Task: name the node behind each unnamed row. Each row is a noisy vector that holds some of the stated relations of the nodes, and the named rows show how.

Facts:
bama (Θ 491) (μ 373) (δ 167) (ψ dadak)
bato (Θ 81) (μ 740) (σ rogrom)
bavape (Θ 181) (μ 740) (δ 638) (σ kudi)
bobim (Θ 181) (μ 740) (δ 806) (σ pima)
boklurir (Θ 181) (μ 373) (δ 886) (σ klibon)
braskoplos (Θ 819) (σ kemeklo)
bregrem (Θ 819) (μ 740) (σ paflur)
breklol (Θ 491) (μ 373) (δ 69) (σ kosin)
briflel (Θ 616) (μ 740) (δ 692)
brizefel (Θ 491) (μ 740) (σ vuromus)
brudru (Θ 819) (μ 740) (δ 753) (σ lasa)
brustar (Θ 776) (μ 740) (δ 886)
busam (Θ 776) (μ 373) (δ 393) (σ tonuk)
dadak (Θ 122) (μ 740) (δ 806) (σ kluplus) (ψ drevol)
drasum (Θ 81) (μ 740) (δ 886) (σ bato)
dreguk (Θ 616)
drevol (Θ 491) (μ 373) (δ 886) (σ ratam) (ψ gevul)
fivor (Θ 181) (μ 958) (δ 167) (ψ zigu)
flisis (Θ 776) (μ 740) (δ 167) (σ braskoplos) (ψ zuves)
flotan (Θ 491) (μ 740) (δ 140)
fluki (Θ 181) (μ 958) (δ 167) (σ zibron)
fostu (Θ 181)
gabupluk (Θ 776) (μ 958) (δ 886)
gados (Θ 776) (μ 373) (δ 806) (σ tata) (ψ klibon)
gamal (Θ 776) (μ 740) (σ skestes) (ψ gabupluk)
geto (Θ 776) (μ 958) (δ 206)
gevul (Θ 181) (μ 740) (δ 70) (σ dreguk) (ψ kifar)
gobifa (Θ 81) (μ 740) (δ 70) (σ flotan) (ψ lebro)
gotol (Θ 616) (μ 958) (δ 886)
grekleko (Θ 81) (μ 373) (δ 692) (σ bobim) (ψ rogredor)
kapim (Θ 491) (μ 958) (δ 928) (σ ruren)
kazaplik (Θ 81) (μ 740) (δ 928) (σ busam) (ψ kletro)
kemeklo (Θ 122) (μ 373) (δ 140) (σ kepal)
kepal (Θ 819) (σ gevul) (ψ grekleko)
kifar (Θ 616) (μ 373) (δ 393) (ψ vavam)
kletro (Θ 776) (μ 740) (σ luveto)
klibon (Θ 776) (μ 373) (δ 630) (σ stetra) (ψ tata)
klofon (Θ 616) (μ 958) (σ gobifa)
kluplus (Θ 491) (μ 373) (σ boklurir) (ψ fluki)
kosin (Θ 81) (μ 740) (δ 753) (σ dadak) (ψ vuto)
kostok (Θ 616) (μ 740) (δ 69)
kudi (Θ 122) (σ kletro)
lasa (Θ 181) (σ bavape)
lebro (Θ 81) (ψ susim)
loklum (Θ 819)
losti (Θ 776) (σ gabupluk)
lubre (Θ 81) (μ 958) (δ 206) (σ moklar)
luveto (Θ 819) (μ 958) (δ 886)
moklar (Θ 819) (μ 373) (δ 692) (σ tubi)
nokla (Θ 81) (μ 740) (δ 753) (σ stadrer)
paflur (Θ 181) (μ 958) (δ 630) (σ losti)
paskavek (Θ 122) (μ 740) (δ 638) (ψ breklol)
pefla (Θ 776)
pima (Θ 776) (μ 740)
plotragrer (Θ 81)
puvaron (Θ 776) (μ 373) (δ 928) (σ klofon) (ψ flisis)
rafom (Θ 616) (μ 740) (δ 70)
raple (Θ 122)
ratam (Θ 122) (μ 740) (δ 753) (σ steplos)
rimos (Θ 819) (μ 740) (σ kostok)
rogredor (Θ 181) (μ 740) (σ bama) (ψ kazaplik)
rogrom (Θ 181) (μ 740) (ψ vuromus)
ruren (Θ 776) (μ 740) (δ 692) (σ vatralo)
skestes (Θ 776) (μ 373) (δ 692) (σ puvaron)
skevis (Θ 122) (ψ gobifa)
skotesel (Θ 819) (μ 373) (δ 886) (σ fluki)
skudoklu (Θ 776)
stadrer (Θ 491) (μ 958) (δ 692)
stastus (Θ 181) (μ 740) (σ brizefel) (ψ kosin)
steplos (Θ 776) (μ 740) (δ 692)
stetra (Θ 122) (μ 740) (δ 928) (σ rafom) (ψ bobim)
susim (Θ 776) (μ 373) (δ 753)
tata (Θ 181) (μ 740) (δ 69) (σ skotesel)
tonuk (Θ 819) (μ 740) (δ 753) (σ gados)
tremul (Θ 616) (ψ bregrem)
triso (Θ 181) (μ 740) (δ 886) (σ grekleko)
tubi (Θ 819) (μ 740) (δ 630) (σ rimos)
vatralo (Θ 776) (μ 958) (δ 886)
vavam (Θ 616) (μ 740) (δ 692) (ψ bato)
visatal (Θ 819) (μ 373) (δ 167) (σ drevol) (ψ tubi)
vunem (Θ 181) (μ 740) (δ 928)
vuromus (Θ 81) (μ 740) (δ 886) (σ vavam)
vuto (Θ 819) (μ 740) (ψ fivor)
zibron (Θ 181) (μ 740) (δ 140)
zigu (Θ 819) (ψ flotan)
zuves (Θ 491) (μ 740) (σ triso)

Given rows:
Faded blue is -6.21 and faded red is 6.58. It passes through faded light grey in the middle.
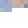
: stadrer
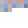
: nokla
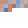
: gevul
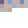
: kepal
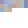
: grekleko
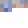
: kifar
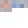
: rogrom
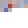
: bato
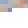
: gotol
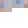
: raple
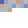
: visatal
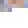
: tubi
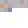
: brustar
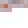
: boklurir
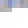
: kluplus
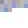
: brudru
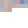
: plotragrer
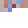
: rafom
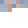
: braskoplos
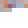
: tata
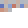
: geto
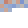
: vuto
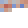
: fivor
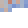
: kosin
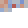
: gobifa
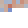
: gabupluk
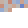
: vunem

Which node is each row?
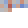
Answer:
paflur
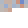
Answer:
loklum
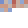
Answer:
luveto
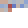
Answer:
lasa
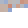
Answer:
vatralo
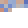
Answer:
busam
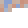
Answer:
drevol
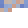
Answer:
lubre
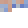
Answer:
rogredor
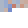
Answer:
briflel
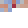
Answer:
klibon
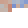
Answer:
fostu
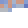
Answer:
drasum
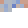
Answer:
ratam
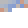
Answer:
paskavek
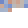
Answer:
moklar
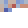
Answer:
vavam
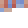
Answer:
zibron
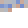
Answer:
kemeklo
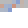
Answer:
steplos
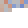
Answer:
bavape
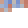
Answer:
dadak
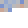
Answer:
tremul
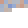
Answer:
susim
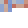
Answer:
flotan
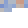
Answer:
breklol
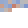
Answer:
puvaron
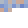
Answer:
gamal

